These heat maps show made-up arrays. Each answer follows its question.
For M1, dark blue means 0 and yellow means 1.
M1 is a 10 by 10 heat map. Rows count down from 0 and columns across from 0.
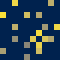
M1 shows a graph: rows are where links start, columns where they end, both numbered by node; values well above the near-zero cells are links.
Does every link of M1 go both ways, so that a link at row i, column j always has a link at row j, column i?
yes
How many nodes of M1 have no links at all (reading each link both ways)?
2
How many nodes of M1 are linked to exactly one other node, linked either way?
2
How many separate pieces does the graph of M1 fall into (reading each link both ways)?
3
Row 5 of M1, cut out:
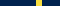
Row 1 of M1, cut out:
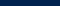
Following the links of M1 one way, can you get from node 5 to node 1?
no
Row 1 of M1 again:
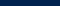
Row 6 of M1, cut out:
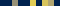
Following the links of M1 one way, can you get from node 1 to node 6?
no
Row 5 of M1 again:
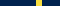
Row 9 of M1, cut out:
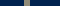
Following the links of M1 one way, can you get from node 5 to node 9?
yes
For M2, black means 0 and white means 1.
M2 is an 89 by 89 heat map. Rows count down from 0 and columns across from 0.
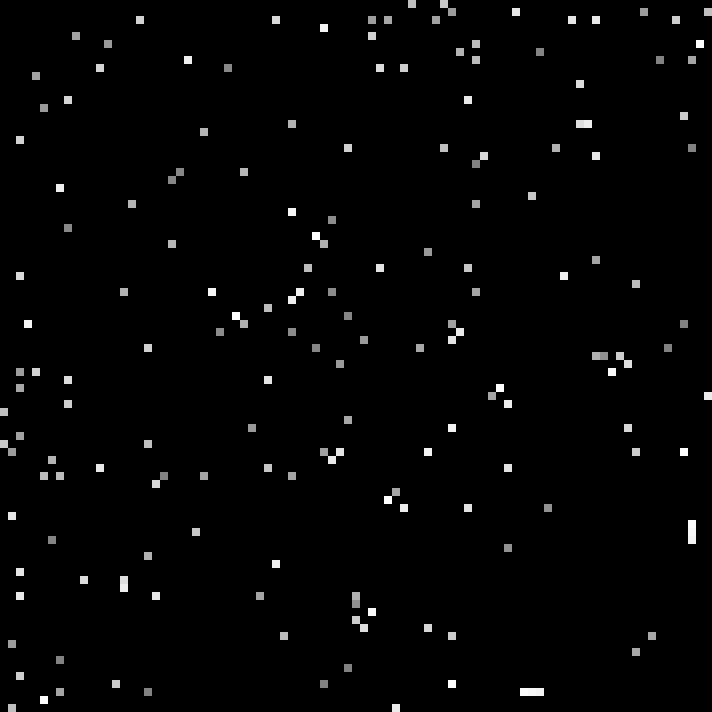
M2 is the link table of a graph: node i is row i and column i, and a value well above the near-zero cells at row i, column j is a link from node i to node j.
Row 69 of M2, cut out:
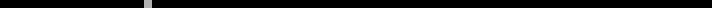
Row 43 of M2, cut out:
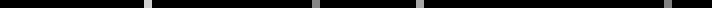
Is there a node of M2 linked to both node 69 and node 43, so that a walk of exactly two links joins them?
yes
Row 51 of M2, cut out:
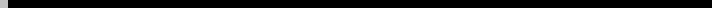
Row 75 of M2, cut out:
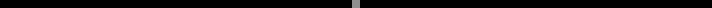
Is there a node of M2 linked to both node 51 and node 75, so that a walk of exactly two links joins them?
no
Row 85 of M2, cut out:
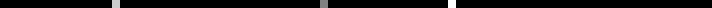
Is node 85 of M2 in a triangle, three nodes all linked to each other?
yes
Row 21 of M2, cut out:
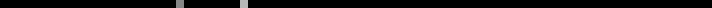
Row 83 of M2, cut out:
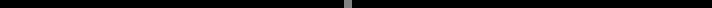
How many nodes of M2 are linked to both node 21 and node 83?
0
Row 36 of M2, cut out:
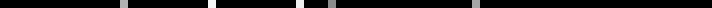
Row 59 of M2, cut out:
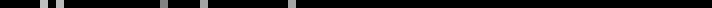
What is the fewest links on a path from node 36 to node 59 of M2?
1
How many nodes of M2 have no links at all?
1
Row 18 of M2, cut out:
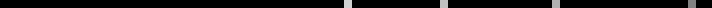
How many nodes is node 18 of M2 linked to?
4
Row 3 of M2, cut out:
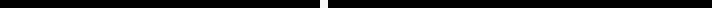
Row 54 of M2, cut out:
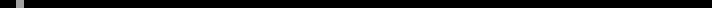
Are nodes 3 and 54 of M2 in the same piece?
no
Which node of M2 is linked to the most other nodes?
node 2
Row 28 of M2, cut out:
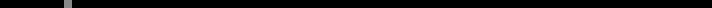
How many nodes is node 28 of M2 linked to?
1
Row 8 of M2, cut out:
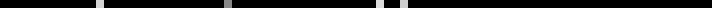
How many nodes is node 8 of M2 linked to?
4
